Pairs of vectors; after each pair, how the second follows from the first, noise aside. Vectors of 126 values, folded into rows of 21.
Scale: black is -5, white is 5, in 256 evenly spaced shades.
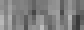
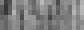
reversed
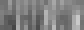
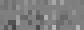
partly zeroed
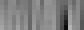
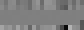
partly zeroed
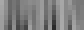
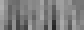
copied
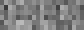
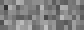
copied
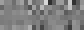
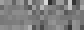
copied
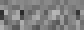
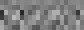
copied
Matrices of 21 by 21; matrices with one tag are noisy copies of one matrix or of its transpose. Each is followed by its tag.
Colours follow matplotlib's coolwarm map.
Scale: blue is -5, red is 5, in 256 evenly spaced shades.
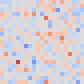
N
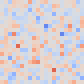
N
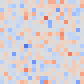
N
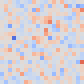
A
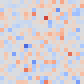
N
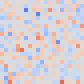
A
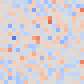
A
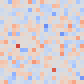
N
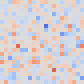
N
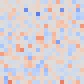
A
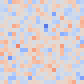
N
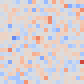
A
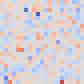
A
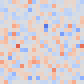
N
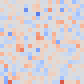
A
